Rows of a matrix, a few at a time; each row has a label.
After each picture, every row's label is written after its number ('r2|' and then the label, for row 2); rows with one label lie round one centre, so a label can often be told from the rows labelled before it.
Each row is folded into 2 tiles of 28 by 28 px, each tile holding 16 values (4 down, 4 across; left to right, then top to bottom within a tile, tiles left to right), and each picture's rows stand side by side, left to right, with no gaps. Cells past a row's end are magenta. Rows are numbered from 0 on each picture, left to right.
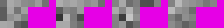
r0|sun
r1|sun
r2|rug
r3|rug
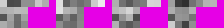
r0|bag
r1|bag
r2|bag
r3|bag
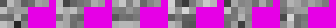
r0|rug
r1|bag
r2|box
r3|bag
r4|rug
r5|sun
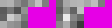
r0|sun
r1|sun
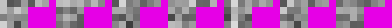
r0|bag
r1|sun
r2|rug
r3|box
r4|sun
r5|rug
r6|rug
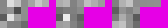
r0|sun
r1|sun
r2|sun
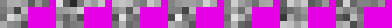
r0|sun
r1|bag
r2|sun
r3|sun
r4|sun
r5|box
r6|rug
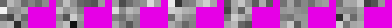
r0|rug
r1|rug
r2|bag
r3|bag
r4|sun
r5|rug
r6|box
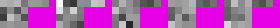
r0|sun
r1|bag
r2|rug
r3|box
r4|box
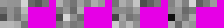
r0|box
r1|sun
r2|box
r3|box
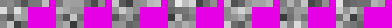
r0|rug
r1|rug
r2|bag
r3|box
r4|bag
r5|box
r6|bag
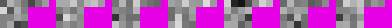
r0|rug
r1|sun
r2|box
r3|sun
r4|bag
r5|rug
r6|box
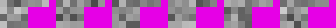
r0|bag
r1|box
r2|rug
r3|box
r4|sun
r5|rug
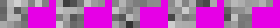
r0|sun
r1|bag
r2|rug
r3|box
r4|sun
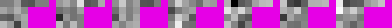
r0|rug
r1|box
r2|box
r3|sun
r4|bag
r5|bag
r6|bag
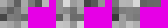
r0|box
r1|box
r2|box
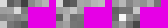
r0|bag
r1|bag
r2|sun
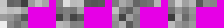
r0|bag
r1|box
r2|rug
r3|box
